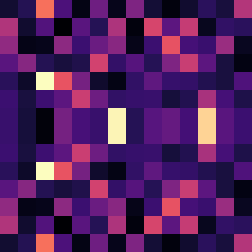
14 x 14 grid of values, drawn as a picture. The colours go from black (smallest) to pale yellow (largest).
No row or column stands out. It is mirror symmetric from top to bottom. There is no seam. Most values sit low, with a long tail of high ones. No overall slope runs across the table. The middle left is the smoothest part.
